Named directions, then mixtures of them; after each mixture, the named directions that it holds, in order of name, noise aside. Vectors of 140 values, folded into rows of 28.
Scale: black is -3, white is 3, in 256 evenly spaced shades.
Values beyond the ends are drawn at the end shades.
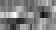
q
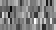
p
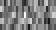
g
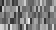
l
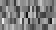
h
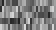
l, q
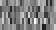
h, p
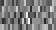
h, l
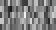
g, p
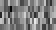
g, p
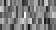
g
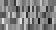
g, h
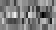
h, q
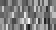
g, l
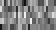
g, l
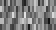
g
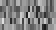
h, p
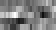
q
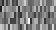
l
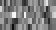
g, q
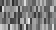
l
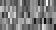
g, p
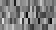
h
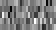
p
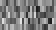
h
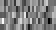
g, h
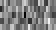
g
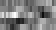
q
